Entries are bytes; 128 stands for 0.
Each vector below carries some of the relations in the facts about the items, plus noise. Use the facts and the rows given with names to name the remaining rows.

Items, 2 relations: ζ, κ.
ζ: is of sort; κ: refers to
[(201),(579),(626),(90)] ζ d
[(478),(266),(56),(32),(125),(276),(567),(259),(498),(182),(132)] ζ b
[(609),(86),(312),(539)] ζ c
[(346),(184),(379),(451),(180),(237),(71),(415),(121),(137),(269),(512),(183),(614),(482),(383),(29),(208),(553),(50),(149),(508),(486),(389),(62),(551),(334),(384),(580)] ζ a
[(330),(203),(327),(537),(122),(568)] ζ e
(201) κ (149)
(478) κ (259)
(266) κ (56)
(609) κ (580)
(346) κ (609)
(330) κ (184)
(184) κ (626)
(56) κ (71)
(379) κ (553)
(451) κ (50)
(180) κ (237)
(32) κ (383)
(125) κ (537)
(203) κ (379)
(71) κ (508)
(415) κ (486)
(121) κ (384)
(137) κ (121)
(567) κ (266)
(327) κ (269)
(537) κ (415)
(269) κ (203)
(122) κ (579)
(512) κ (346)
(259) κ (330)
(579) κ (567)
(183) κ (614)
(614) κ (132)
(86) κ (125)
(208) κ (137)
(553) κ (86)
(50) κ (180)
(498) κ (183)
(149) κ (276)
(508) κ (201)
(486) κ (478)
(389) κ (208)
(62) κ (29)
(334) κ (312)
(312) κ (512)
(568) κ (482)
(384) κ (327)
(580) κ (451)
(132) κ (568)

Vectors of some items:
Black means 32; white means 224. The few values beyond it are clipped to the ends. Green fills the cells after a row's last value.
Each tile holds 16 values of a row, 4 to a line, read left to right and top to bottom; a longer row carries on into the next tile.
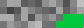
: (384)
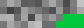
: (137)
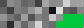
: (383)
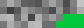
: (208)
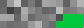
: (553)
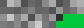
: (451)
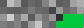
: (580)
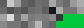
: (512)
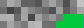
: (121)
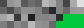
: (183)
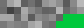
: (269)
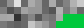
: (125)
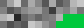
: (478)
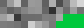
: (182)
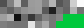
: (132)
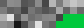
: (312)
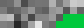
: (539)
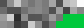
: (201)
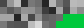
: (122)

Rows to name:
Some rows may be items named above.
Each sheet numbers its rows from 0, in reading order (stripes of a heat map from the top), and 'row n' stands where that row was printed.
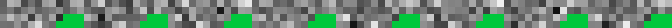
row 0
(237)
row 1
(537)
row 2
(579)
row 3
(551)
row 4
(312)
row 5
(90)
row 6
(383)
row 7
(609)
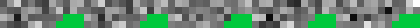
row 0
(537)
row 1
(203)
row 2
(508)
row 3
(330)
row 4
(498)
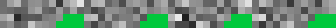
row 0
(276)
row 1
(486)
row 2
(626)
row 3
(184)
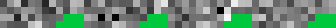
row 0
(122)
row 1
(568)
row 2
(32)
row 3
(486)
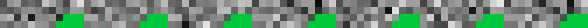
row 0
(482)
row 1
(269)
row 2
(86)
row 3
(62)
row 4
(383)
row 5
(579)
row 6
(62)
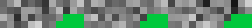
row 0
(327)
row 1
(71)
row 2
(29)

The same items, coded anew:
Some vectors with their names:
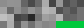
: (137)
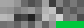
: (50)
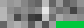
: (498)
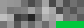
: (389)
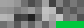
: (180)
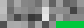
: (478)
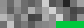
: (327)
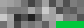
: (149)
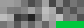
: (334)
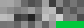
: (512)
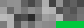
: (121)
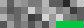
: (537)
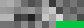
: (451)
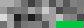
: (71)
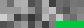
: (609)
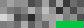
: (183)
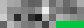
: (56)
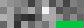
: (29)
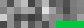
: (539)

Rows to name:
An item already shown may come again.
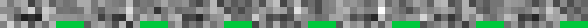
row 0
(90)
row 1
(125)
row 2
(269)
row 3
(539)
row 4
(182)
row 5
(312)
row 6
(62)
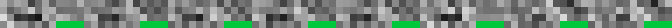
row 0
(201)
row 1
(269)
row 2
(486)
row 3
(149)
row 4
(62)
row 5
(626)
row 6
(203)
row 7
(122)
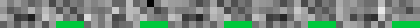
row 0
(415)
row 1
(568)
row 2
(334)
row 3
(62)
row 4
(32)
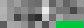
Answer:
(32)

